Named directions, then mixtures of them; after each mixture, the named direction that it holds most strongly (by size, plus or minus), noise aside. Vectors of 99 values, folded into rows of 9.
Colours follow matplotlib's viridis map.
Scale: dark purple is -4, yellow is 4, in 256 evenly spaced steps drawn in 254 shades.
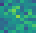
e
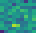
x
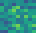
x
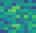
x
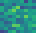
x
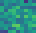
x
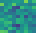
x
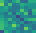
e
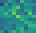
e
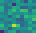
x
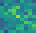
e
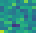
x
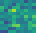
x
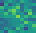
e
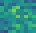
e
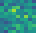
e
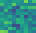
x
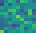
e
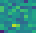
x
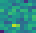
x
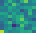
x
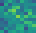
e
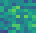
x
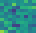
x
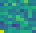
x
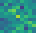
e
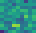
x
